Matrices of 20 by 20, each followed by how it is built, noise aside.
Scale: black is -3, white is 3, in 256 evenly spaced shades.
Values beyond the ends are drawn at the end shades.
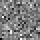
noise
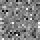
noise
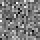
noise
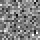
noise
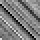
Toeplitz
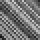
Toeplitz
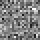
noise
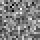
noise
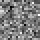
noise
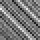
Toeplitz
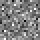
noise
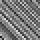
Toeplitz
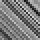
Toeplitz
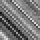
Toeplitz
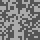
noise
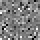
noise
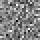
noise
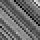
Toeplitz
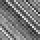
Toeplitz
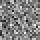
noise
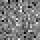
noise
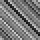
Toeplitz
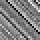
Toeplitz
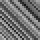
Toeplitz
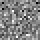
noise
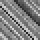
Toeplitz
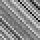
Toeplitz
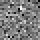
noise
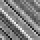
Toeplitz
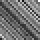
Toeplitz
